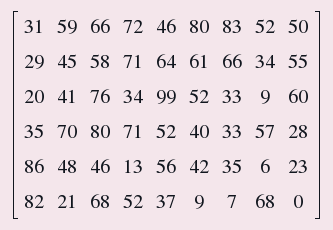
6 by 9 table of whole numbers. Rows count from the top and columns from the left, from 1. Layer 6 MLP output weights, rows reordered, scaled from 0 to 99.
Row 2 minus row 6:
-53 24 -10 19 27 52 59 -34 55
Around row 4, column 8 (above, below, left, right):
9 6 33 28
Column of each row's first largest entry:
7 4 5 3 1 1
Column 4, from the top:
72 71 34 71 13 52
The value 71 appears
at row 2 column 4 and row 4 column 4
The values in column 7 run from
7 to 83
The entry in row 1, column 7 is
83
